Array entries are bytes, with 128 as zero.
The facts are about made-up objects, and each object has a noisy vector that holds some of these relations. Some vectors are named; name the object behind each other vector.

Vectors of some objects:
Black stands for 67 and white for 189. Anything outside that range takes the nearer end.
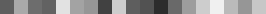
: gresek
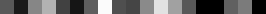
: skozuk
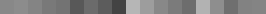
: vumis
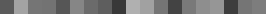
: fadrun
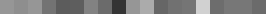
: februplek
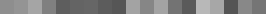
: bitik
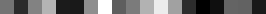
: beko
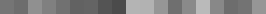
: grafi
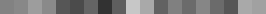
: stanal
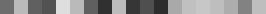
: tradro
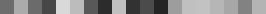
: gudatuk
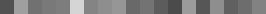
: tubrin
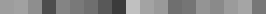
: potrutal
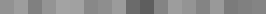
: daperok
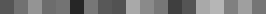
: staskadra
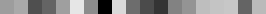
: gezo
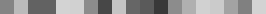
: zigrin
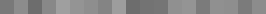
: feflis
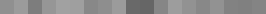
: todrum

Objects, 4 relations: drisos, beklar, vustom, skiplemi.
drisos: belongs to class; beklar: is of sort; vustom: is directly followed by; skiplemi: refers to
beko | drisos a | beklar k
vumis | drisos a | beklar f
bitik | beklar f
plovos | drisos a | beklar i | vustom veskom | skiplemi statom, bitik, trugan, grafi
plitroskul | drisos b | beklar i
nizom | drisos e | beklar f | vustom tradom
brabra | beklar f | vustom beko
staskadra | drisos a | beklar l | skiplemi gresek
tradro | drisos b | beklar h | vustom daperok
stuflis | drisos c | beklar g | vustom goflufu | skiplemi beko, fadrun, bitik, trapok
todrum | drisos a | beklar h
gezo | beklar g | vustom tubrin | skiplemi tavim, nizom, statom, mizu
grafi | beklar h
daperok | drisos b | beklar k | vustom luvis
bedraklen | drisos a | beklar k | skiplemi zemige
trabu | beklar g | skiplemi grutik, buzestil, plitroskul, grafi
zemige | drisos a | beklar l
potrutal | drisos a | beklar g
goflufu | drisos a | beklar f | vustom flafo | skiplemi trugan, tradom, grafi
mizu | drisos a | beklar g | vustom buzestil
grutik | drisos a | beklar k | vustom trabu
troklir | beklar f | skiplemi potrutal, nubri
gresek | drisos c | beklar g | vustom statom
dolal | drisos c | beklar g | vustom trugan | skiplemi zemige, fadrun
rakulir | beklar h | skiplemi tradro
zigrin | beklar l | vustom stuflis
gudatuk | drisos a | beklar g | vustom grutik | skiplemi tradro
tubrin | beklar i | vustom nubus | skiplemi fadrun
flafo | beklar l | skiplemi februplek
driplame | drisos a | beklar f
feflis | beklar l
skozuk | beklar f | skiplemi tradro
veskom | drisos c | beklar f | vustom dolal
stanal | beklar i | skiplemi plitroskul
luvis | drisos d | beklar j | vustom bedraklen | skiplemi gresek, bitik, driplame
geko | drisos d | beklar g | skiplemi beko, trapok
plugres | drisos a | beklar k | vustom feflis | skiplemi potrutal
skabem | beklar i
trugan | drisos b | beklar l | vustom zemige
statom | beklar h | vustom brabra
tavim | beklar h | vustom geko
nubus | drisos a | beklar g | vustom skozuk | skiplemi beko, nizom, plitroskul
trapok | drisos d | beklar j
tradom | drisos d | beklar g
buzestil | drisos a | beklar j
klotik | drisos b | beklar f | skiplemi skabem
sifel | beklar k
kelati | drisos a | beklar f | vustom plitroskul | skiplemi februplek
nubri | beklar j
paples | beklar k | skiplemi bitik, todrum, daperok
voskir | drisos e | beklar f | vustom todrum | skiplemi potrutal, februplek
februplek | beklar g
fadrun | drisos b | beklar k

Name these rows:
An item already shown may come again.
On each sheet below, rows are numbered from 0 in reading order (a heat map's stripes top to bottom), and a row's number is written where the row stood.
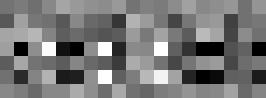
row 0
tradom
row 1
fadrun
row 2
paples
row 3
zemige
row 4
fadrun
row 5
beko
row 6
statom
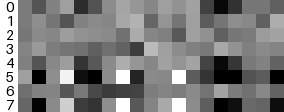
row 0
nubus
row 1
geko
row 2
plitroskul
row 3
nubri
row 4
nubus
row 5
zemige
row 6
rakulir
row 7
trugan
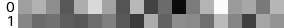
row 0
kelati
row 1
skabem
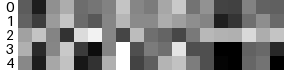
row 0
goflufu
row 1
trabu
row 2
plugres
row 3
bedraklen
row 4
flafo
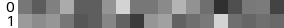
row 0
brabra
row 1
februplek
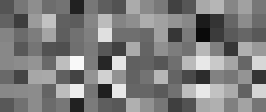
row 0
staskadra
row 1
trabu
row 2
dolal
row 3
klotik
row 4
plovos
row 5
luvis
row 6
plovos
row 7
staskadra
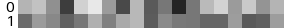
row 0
voskir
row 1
stuflis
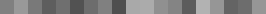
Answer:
trapok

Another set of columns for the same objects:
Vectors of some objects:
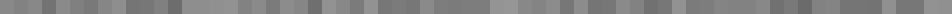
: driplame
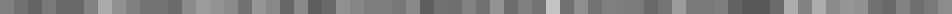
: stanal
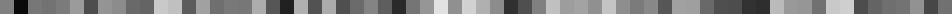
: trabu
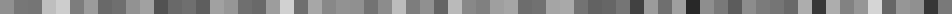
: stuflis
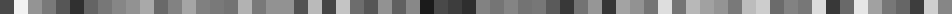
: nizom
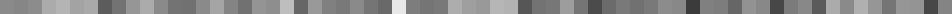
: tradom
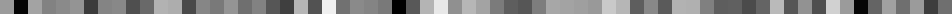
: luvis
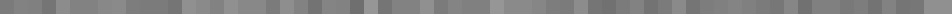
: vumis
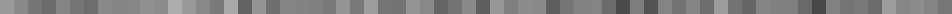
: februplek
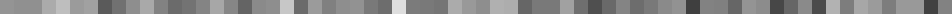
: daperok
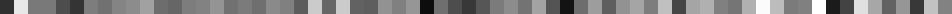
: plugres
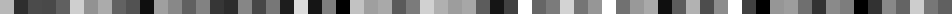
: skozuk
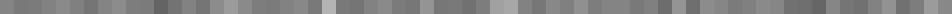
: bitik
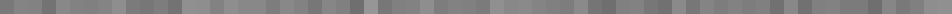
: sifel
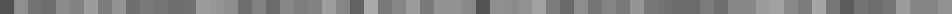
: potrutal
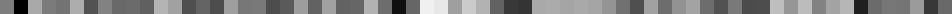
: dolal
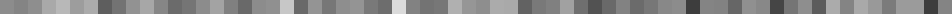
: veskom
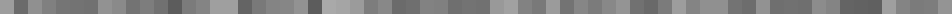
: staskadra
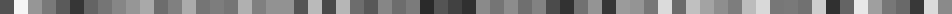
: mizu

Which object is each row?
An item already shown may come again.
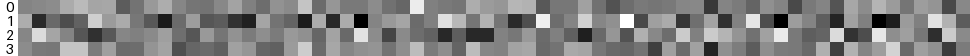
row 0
tradom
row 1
trugan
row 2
gresek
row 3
stuflis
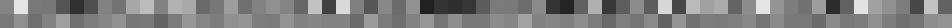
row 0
kelati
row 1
trapok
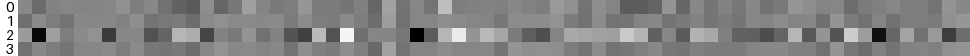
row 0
fadrun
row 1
nubri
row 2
luvis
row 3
nubri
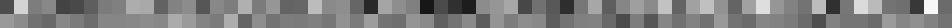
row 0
plovos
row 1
februplek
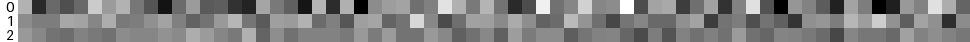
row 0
trugan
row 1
plitroskul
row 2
februplek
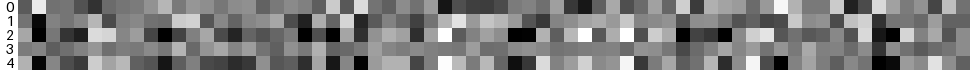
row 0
voskir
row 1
goflufu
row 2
zemige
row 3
rakulir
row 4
bedraklen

